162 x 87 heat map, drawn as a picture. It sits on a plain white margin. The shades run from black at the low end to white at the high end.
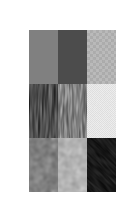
The table splits into 3 rows of 3 panels. Panel 1,1: middling, flat. Panel 1,2: low, flat. Panel 1,3: high, checkered, faint in contrast. Panel 2,1: low, streaked downward. Panel 2,2: middling, streaked downward. Panel 2,3: very high, checkered, faint in contrast. Panel 3,1: middling, blotchy, faint in contrast. Panel 3,2: high, blotchy, faint in contrast. Panel 3,3: very low, slanting down to the right, faint in contrast.
